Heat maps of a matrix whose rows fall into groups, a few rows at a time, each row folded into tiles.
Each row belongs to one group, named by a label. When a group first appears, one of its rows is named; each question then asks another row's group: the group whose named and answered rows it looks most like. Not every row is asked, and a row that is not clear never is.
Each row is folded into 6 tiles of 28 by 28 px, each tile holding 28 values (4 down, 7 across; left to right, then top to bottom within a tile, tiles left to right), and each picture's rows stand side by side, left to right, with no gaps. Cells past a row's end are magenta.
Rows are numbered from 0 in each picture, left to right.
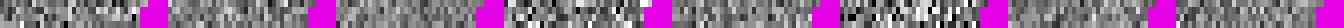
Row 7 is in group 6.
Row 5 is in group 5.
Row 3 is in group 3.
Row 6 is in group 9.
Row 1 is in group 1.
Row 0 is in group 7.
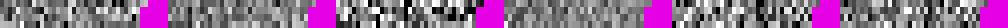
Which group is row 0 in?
7
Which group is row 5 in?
6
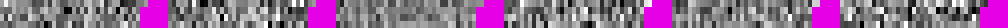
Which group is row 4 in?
9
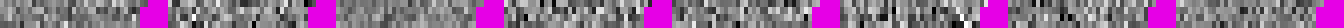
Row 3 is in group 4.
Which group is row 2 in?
9
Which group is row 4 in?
7
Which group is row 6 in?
5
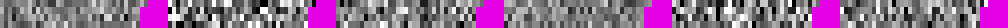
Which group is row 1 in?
4
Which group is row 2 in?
6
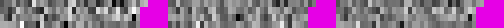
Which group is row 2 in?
7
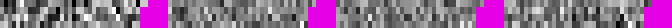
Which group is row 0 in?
9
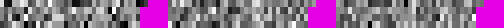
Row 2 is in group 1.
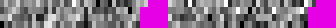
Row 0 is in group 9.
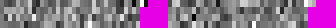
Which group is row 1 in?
3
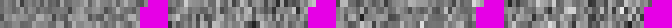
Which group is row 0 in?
5
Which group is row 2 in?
3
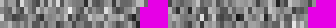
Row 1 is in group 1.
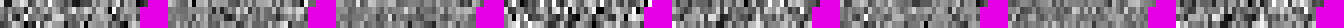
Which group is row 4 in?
9
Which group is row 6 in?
6
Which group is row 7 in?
9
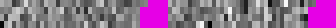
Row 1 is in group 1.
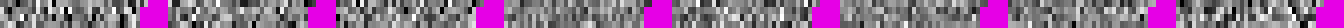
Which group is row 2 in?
5
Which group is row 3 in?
9
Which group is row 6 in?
7
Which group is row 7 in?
9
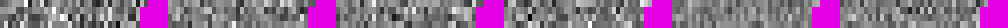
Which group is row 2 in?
5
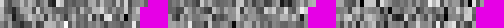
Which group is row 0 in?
4
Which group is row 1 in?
7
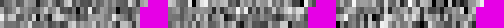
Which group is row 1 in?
5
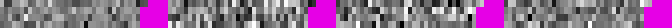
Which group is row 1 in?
9
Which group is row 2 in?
7
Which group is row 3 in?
3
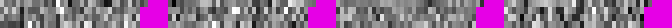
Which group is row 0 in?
1
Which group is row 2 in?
4
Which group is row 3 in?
1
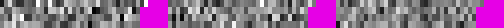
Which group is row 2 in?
6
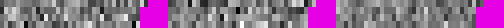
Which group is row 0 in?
4
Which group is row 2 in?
1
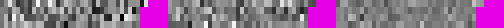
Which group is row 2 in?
3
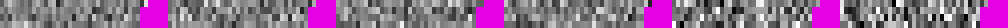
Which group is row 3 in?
4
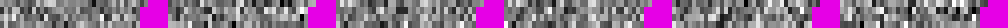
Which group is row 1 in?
7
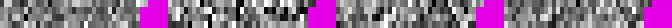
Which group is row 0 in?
3
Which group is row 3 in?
9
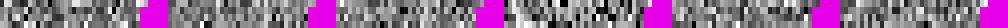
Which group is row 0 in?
3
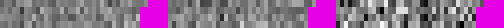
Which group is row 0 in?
1
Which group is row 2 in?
6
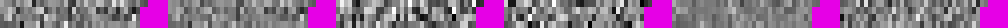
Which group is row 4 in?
1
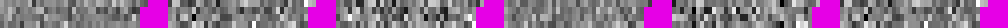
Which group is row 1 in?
3
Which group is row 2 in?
5
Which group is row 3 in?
9
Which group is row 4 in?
1
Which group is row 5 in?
3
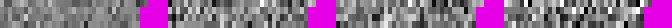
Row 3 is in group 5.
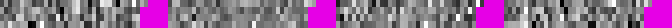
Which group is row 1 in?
3
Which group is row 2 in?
4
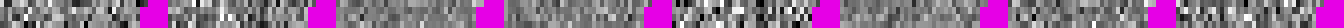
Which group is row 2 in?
3
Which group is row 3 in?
4
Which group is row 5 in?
9
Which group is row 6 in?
3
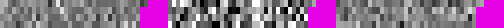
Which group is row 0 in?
1
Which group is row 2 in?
7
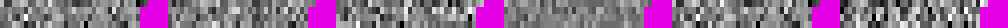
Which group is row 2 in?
7
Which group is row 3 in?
4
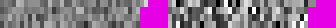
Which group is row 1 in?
1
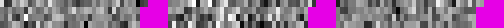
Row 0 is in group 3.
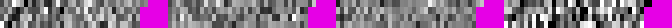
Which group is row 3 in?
9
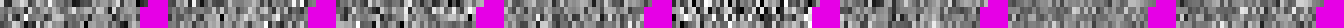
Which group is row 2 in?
7
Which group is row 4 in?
5
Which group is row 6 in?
6
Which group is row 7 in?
6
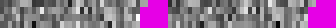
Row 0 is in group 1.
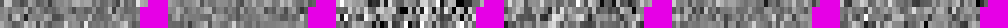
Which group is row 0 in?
3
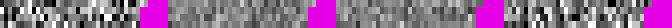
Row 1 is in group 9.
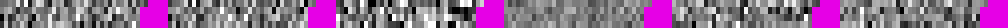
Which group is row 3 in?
6
